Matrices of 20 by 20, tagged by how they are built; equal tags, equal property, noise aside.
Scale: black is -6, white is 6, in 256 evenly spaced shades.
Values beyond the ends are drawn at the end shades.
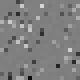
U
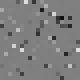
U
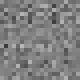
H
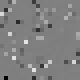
U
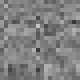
H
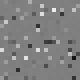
U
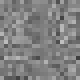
H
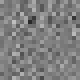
H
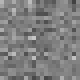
H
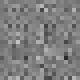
H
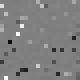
U
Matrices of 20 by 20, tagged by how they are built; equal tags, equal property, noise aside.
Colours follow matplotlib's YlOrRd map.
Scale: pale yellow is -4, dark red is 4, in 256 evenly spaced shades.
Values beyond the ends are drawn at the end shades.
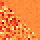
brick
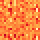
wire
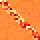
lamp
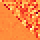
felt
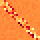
lamp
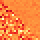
brick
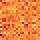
wire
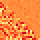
brick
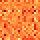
wire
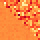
felt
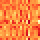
wire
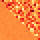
felt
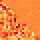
brick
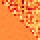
felt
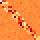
lamp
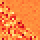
brick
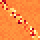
lamp
